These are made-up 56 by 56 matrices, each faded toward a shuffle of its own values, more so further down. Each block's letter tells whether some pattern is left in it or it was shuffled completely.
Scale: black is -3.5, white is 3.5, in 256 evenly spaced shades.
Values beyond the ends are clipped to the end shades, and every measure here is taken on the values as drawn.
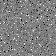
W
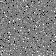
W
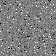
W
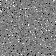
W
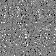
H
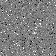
W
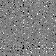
H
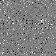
H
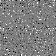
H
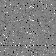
H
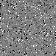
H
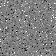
W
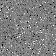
W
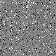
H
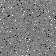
W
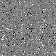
H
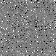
H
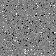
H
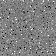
W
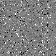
H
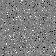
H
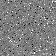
W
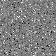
W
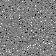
W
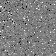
W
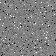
W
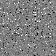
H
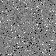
W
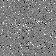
H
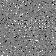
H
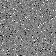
W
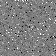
W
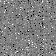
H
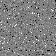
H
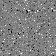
H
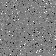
W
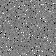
W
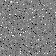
W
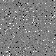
H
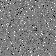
W
